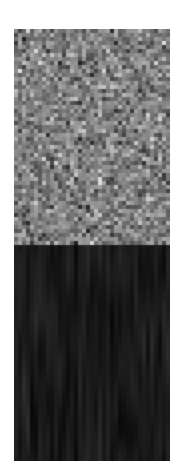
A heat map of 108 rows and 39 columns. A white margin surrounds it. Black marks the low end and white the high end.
The table splits into 2 rows of 1 panel. Panel 1,1: middling, fine-grained, strong in contrast. Panel 2,1: very low, streaked downward, faint in contrast.
